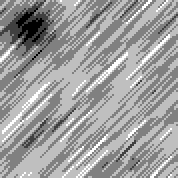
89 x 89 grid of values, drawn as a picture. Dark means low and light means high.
Streaks slant up to the right. One dip sinks in the top left. The ninth with the lowest average is the top left. Overall the values sit about 60% of the way up the scale.
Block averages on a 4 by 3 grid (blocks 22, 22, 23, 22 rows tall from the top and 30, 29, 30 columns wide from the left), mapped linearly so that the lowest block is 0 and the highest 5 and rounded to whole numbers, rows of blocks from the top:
044 | 455 | 555 | 555
